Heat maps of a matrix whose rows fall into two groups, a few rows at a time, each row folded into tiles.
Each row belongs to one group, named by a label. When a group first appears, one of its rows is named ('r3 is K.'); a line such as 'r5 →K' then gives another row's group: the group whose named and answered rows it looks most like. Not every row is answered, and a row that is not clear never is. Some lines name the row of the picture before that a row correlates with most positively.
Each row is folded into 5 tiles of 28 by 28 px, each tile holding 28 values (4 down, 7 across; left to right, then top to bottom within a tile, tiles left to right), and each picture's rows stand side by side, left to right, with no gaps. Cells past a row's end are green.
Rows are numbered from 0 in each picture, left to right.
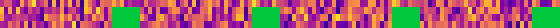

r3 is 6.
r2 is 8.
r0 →8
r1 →8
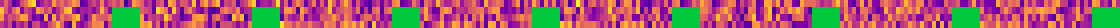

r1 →8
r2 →6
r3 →6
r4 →6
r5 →8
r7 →6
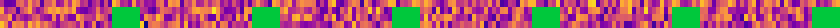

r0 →6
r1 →6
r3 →8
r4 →8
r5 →8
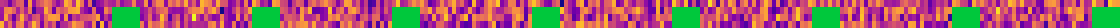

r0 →6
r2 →6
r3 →8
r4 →6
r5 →8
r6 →6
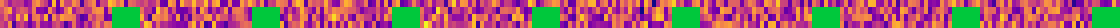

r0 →8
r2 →6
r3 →8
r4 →8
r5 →6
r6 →8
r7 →6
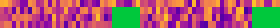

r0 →8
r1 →8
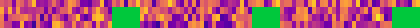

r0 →8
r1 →8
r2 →8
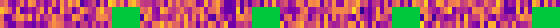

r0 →8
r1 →6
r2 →6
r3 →6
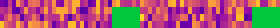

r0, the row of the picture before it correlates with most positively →2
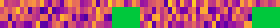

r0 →8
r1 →8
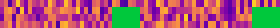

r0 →6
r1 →6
